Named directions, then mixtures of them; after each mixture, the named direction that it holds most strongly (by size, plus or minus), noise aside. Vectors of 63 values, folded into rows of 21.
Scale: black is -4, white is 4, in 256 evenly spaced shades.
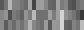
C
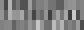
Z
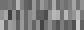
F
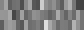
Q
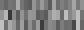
F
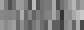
C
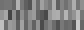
F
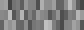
Q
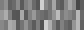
Q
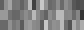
C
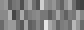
Q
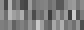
Z
